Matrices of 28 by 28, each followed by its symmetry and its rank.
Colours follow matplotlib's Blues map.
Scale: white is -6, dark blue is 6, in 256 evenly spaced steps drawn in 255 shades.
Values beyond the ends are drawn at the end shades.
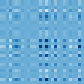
symmetric, rank one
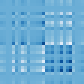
symmetric, rank one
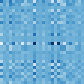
neither, rank two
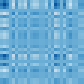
symmetric, rank one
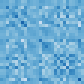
symmetric, rank three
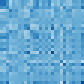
symmetric, rank three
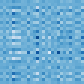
neither, rank two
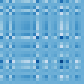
symmetric, rank one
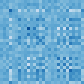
symmetric, rank three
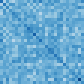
symmetric, rank five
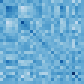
symmetric, rank five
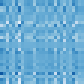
neither, rank two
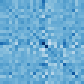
symmetric, rank five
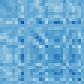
symmetric, rank three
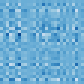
neither, rank two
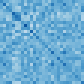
symmetric, rank five
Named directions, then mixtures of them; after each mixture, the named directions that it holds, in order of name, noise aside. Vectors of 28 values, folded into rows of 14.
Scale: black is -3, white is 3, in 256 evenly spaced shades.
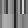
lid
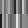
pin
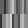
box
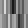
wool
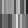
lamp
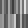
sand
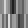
wool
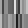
lamp, lid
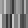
box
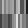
lamp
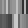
lamp, lid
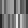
box, lamp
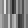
wool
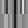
lid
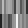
lamp, pin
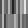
pin, sand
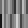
pin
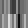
box, wool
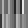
lid, pin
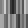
sand, wool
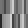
box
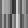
box, pin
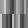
box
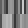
box, lid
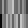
box, lamp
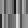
pin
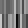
pin, sand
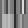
lid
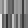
box, pin
